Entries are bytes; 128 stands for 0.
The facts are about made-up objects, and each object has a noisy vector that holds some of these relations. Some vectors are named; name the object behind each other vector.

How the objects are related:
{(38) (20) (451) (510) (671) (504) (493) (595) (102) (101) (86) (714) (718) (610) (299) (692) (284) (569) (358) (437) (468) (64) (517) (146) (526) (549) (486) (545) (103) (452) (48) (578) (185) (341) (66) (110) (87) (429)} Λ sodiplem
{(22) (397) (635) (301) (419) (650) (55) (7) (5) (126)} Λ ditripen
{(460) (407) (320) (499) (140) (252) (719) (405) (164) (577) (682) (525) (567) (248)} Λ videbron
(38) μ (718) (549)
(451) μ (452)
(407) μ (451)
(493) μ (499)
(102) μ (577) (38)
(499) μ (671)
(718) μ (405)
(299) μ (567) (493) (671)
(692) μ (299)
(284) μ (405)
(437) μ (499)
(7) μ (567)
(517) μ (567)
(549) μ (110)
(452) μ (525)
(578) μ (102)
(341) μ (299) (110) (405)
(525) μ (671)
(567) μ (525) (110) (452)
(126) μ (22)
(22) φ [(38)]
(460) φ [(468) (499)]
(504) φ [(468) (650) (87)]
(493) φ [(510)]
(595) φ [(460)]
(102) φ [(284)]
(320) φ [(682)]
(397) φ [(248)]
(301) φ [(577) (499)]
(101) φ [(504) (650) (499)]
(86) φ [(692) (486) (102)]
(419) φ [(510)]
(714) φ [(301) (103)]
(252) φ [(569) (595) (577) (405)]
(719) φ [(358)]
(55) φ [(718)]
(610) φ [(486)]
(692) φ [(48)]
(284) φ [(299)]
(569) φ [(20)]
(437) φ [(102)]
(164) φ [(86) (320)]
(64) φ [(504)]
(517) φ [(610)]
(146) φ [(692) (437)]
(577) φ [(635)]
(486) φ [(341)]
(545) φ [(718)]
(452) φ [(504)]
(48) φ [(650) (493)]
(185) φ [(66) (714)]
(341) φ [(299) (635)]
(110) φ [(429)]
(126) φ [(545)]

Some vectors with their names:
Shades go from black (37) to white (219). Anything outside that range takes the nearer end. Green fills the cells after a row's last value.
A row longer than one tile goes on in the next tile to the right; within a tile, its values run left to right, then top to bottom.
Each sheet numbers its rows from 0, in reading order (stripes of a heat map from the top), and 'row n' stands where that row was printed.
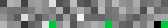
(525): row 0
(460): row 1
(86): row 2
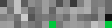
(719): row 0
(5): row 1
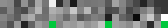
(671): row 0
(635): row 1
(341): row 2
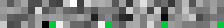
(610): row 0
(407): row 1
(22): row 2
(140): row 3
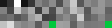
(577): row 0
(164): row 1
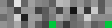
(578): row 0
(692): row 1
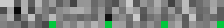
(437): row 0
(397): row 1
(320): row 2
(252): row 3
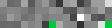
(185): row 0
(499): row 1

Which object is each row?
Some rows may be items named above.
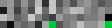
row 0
(493)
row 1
(419)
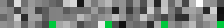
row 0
(578)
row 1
(567)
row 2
(493)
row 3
(126)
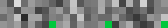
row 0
(578)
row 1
(252)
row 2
(718)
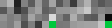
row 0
(299)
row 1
(650)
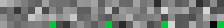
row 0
(517)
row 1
(510)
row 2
(48)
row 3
(486)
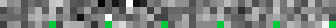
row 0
(110)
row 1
(284)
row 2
(577)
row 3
(549)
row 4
(452)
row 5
(7)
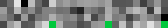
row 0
(405)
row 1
(451)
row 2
(301)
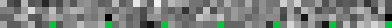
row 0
(504)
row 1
(419)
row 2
(545)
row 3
(517)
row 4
(146)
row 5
(102)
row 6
(301)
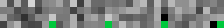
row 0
(718)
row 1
(38)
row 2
(55)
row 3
(86)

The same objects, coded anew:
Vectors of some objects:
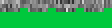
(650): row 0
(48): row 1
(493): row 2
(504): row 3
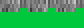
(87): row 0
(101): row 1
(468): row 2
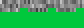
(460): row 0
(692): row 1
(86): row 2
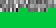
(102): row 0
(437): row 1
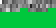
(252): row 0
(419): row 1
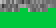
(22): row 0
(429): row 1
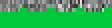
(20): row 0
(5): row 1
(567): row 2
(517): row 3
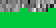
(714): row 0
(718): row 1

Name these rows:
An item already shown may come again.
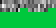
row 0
(299)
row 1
(38)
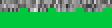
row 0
(692)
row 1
(405)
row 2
(577)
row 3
(55)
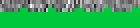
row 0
(510)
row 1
(299)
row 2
(549)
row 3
(635)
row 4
(146)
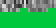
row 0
(567)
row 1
(86)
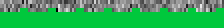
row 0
(7)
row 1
(419)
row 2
(525)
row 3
(126)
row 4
(341)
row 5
(545)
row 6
(341)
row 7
(451)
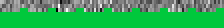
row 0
(301)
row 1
(407)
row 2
(499)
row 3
(102)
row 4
(578)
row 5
(671)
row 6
(451)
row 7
(110)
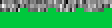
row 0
(299)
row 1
(437)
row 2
(452)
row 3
(284)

